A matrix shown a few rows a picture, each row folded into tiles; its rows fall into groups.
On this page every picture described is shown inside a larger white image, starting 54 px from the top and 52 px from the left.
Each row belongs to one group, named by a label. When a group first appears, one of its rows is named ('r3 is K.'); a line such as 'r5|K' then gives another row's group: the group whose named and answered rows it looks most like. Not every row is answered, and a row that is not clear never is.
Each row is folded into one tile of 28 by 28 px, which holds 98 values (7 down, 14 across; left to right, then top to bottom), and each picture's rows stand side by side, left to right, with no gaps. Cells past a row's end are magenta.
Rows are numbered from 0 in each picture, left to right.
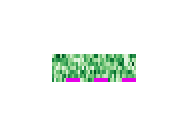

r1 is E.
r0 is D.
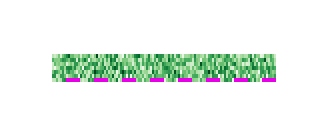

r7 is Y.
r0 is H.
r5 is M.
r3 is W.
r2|M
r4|E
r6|E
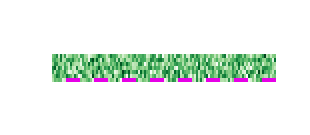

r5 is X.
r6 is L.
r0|L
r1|Y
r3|L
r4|E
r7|H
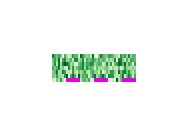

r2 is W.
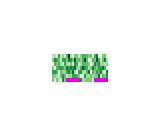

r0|H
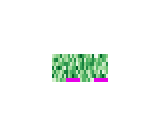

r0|M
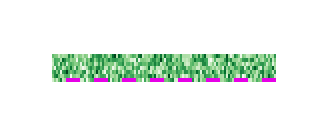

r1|H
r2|D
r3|L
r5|D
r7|M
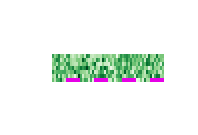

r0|X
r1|M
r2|H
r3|W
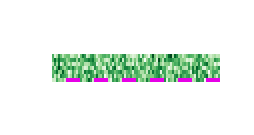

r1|D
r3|M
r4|D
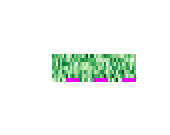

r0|W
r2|Y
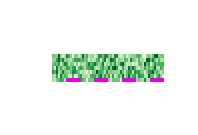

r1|M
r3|Y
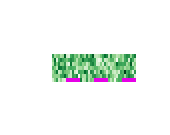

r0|H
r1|D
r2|M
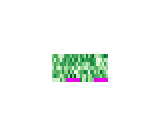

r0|W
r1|D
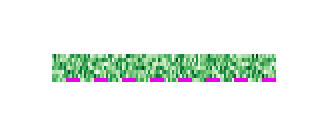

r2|Y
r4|X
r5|L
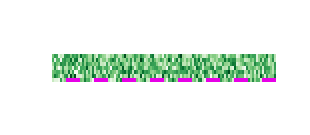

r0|W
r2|M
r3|X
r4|X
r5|Y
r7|X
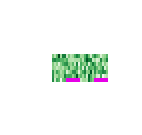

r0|D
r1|E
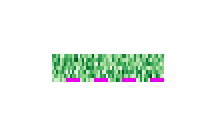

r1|H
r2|E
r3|E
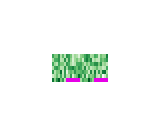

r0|X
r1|E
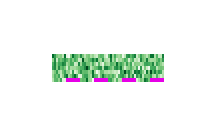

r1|Y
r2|M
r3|E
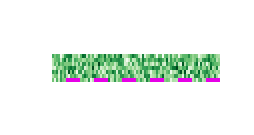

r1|L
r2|D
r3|H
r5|Y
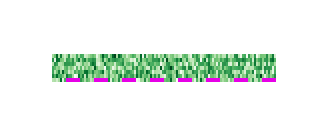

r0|L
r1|D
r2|D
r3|L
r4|Y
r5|X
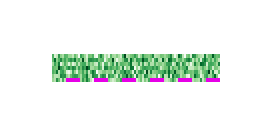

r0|H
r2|M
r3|H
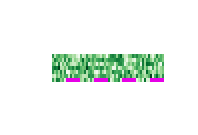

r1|H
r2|D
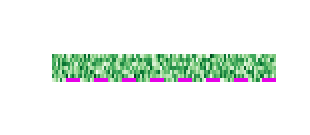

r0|W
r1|L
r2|L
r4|H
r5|Y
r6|L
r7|E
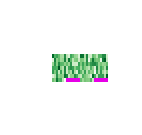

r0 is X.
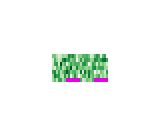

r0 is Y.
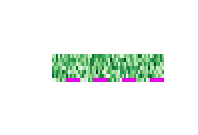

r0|L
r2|Y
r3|L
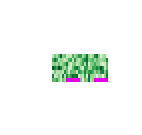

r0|M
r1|X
